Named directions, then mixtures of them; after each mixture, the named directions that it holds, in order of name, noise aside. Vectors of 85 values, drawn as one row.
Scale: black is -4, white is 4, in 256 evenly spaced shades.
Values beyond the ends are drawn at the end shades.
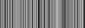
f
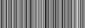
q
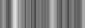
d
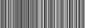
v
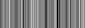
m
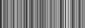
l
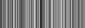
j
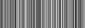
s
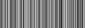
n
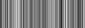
d, l, n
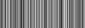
n, v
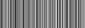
m, s, v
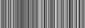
v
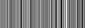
m, n, s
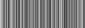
n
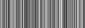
n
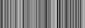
d, m, s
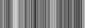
d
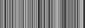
f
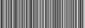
f, q, s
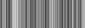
d, q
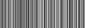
v
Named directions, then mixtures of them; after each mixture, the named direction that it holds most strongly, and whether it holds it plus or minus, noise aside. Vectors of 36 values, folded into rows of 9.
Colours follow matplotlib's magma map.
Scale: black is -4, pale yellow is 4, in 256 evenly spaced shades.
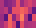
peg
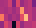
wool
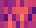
peg, plus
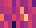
wool, plus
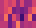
peg, minus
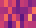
peg, minus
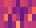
peg, minus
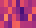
peg, minus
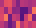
peg, minus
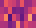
peg, minus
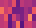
peg, minus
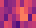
peg, plus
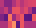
peg, plus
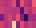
wool, minus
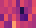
wool, minus
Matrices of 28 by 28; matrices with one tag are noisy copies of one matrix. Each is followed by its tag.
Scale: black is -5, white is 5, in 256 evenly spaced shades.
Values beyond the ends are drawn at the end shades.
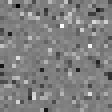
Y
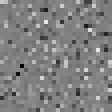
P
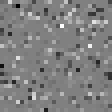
Y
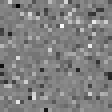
Y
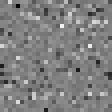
Y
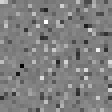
P
